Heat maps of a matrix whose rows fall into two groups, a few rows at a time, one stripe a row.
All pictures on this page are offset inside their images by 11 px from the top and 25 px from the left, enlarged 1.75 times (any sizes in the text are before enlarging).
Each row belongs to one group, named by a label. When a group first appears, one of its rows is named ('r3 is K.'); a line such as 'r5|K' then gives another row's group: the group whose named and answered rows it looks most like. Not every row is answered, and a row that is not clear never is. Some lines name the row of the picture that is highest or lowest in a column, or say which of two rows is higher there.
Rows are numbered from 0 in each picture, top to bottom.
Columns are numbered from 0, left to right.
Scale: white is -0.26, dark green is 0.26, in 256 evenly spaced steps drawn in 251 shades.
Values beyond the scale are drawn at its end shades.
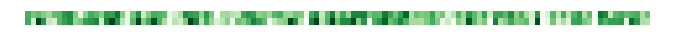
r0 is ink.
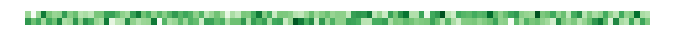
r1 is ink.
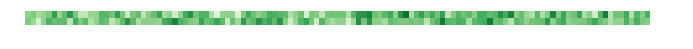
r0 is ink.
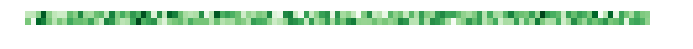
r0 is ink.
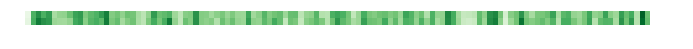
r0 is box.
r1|box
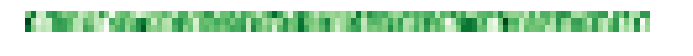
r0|ink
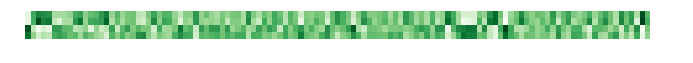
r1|box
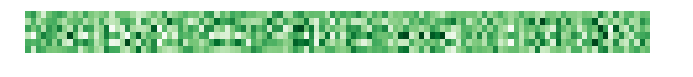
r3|ink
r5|ink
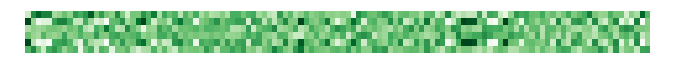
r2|box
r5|ink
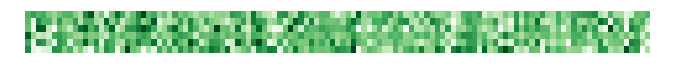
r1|ink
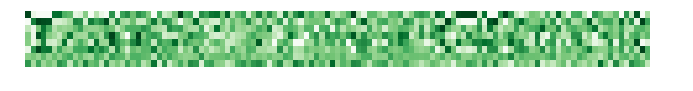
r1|box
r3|ink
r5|box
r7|ink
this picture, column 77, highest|3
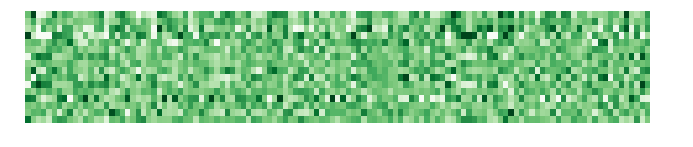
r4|ink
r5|ink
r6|box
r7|ink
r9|ink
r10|box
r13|ink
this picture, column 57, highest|3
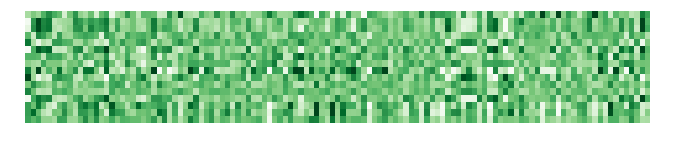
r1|box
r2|box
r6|ink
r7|box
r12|box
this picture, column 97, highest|8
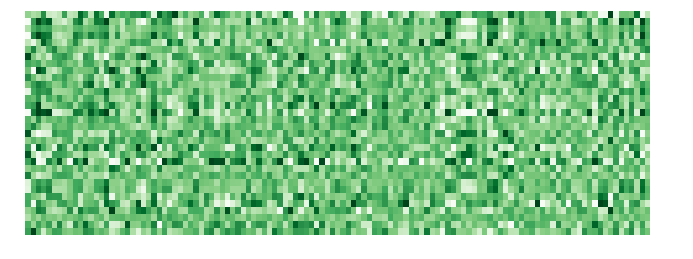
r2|box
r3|box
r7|ink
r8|ink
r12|ink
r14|box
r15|ink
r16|ink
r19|ink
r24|box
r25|box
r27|ink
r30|ink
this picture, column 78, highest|4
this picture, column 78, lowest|14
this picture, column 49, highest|0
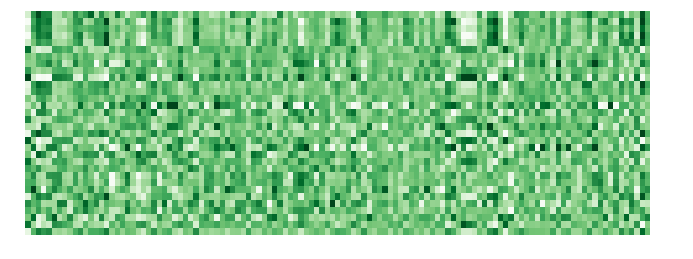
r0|box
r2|box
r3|box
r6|ink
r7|ink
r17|box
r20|ink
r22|ink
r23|ink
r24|ink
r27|ink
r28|ink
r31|box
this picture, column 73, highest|13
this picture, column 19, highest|19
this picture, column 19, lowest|0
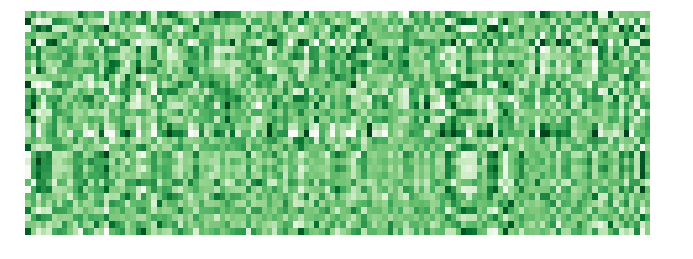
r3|ink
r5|ink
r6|ink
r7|ink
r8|ink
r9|box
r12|ink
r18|ink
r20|box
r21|box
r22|box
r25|box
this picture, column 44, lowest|13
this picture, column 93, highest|24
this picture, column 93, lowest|13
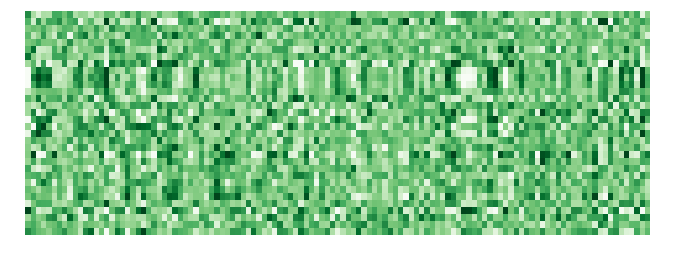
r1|ink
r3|ink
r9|box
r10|box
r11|box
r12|ink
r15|box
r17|box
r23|ink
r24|ink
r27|box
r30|ink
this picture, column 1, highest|20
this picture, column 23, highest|16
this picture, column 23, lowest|20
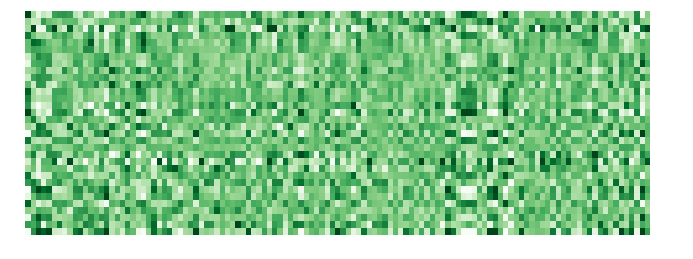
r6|box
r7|box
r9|box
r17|box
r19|box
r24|ink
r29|box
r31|box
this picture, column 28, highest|22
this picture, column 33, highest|21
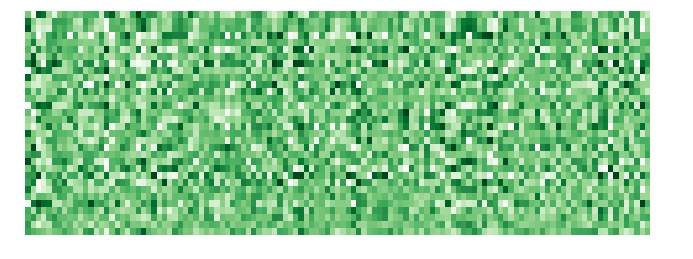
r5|ink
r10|box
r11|ink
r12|ink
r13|box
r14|ink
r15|ink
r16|ink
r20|ink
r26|ink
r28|ink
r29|ink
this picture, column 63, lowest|10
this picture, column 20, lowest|7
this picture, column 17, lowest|10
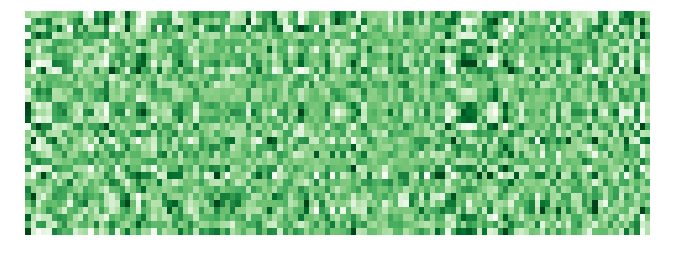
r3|box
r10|ink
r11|box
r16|box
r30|ink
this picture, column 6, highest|2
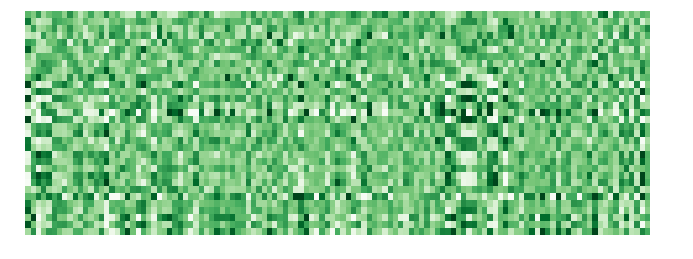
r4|ink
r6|ink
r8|box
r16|box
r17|box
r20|box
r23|box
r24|box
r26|ink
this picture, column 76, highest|9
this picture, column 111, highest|9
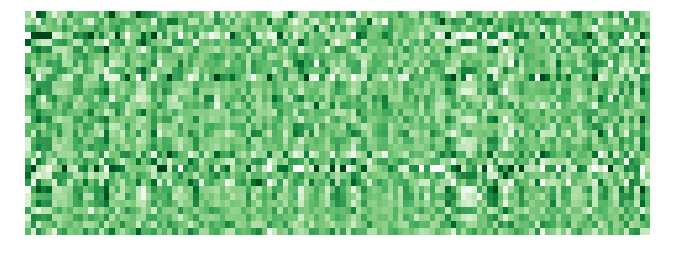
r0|ink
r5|box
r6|ink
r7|ink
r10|box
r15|box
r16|ink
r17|ink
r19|box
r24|ink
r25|box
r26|box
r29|box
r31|ink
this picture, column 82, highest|22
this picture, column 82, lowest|3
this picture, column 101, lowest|22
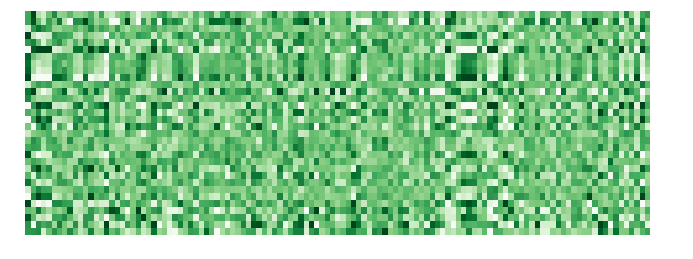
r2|box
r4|ink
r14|ink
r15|box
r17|box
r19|ink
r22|box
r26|box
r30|ink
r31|ink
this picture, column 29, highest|9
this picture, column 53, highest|1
